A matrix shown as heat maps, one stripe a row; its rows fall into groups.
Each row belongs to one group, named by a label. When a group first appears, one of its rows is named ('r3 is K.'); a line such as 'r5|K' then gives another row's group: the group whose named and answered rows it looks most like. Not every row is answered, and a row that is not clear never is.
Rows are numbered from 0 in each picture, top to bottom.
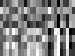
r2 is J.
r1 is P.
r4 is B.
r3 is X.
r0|J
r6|B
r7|B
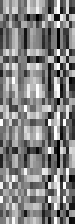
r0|B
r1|B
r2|X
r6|J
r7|B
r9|B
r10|J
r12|B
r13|B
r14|J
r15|P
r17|P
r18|B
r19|B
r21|X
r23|J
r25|B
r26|P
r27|B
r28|P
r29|B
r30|J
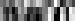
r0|B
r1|X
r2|X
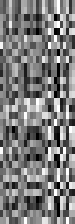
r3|P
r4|X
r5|B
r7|J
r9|J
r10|J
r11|X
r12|J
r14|B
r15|B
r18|X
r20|J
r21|P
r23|J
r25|B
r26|X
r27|B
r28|X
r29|X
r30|J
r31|P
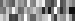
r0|B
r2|P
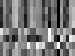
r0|J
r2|J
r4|P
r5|X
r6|B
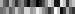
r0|X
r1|B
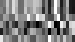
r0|B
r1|B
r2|B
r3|X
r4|J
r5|P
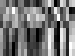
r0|X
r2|B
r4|X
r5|X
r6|X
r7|X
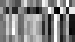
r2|B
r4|B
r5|B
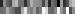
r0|J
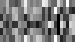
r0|P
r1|B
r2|J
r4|J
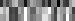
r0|J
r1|P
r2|P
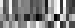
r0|P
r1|P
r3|B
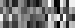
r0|X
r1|J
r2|P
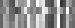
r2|B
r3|B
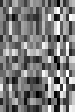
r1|P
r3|P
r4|P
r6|P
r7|B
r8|X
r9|J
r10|P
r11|X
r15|X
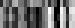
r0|J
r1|X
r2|X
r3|X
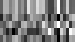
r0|B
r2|J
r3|P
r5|J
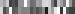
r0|P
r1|P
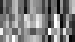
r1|J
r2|B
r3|B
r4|P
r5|B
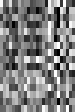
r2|J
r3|X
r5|X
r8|B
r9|X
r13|B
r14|J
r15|P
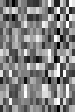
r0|X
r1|B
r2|X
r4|J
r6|J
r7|P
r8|X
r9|B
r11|J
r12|P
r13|P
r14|P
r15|J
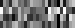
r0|J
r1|P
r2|X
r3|J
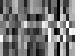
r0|J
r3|P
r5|P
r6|X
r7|X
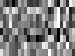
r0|X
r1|B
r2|P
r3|P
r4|J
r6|P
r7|P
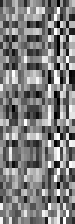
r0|J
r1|B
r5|X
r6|J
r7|X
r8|P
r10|B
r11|B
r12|P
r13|X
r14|J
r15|X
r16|X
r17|P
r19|B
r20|X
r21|P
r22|P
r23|X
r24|B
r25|B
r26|J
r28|J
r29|P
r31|P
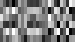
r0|X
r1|B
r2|P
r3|X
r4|B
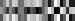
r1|X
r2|B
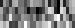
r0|J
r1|X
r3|P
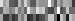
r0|P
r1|B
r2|X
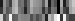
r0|J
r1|J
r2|P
